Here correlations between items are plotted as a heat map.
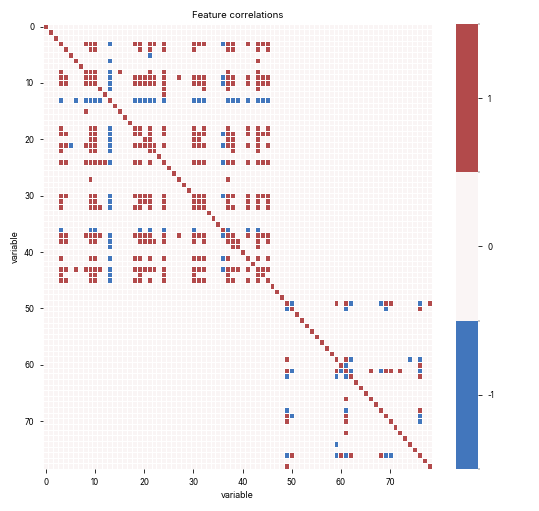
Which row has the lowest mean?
13
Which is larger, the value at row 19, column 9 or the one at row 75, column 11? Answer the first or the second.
the first
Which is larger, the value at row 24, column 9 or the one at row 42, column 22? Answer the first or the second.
the first
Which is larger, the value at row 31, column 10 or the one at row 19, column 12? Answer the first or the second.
the first
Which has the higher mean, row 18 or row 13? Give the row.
18
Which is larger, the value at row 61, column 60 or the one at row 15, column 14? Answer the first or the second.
the second
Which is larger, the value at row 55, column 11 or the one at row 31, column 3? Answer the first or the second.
the second
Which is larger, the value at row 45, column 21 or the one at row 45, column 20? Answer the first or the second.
the first
